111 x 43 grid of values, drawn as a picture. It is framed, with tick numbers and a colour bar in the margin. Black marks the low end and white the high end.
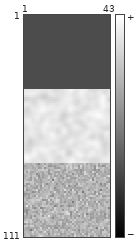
It is made of 3 by 1 panels. Panel 1,1: low, flat. Panel 2,1: very high, blotchy, faint in contrast. Panel 3,1: high, fine-grained.
